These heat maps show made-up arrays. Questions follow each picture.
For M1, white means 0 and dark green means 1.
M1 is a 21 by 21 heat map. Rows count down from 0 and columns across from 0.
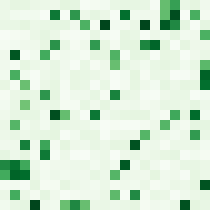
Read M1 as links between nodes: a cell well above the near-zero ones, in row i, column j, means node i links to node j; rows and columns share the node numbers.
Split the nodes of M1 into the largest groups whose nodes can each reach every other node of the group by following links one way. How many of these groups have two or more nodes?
1
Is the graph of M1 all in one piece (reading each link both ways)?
yes
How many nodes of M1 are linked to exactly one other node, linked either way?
4
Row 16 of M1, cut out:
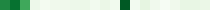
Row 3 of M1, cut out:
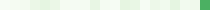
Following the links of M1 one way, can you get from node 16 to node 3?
yes
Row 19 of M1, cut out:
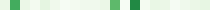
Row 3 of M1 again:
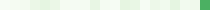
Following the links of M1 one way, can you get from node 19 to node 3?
yes
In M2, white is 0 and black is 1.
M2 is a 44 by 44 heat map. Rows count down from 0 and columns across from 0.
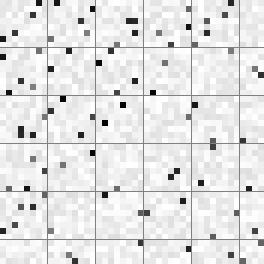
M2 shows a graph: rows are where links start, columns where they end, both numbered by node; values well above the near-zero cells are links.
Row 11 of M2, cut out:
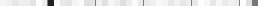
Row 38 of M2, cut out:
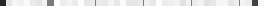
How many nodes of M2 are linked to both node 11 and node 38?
2
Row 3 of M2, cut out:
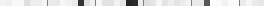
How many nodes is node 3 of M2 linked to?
4
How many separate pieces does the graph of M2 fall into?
7
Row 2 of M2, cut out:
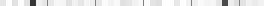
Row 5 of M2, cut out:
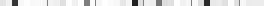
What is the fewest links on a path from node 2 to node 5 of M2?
1
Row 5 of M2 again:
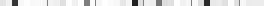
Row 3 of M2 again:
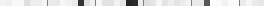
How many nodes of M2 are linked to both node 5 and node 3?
2
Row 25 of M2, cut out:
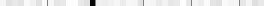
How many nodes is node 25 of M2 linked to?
1
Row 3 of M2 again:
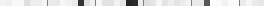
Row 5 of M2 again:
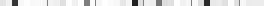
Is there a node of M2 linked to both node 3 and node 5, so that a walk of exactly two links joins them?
yes
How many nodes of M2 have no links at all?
1
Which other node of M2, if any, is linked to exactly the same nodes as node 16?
node 27
